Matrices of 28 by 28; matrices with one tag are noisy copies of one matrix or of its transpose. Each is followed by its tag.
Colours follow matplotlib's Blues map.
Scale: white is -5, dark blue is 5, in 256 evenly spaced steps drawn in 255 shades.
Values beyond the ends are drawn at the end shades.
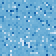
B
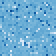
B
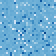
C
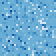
B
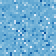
C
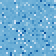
C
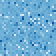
C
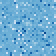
C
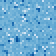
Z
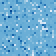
B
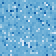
B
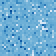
B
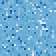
B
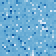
B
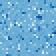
Z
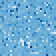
B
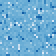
Z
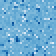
Z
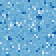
Z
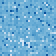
B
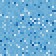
C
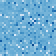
C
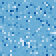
B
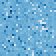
B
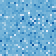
C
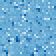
Z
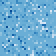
B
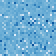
C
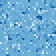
Z
